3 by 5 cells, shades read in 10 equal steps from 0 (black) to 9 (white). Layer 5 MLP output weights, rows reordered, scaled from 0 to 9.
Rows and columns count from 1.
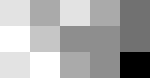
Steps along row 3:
up down down down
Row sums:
32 30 28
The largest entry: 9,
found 2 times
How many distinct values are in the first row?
3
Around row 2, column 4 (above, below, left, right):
6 5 5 4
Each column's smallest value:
8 6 5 5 0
